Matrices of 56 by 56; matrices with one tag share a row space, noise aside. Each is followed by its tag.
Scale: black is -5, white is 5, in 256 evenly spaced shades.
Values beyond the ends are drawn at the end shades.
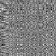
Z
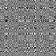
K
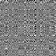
K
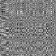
Z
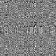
K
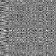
Z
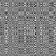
K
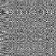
Z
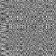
Z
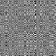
K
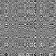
K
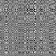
K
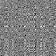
K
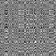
K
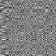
Z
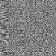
Z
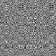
K
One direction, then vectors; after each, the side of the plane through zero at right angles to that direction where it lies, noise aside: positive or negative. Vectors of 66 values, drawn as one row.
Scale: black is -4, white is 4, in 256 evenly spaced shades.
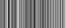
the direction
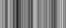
negative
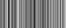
positive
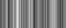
positive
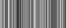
negative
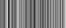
positive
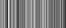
negative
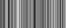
positive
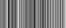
positive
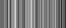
negative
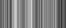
negative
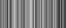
negative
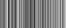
positive
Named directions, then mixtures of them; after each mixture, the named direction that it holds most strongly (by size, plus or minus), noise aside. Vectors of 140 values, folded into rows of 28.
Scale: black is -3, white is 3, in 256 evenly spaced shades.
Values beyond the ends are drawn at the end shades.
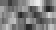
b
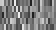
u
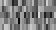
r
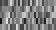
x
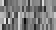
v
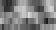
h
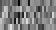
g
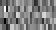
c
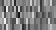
u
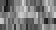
h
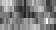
h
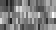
h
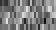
x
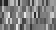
x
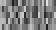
r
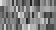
u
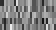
u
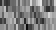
b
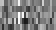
g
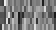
v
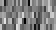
v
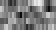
b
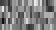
b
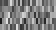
x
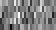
g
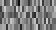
u
